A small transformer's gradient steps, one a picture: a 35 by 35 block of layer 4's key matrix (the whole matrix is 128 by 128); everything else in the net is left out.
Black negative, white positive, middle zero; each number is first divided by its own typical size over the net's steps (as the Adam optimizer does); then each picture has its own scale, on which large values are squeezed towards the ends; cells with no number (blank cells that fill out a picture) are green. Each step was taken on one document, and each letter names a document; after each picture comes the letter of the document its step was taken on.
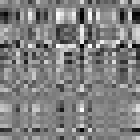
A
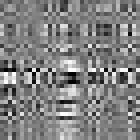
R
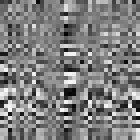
R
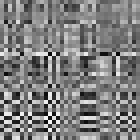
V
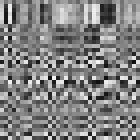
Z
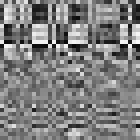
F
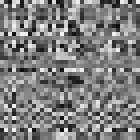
F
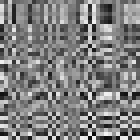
Z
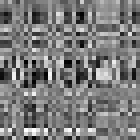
A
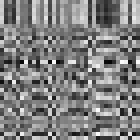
Z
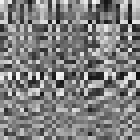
Z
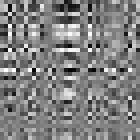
R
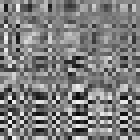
V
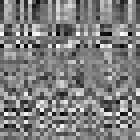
F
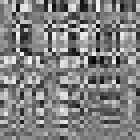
V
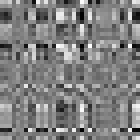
A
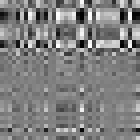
A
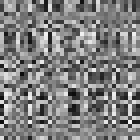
V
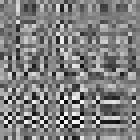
V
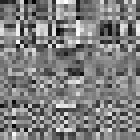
F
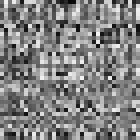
F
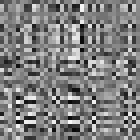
V
